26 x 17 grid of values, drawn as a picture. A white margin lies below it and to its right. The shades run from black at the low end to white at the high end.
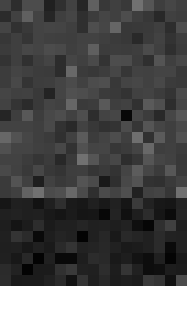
Average level on the scale: 20%. Seam: horizontal, 70% of the way down, the top part higher. Histogram: bell-shaped.
